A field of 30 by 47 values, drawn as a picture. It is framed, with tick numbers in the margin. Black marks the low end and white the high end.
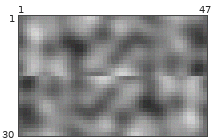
Grain: blotchy. Symmetry: a half turn. Histogram: bell-shaped. Slope: none. Average level on the scale: 50%.
